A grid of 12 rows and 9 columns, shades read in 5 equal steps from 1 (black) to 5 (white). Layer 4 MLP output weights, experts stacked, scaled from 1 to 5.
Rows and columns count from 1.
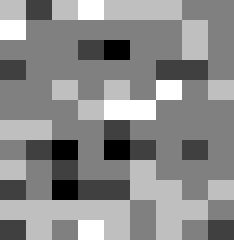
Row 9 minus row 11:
0 -1 -2 -1 -1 1 -1 -1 0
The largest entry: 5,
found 6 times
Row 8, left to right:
3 2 1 3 1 2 3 2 3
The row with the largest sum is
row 11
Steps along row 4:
up same same same same down same up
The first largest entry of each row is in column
4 1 8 2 7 5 1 1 1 6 1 4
